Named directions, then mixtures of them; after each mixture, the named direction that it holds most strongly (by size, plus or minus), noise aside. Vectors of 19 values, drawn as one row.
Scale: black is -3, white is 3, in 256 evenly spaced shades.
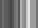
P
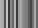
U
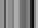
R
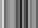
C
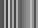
U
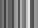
P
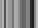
R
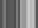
P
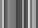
C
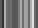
R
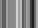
R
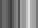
P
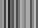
U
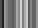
C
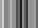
C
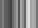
P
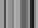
R
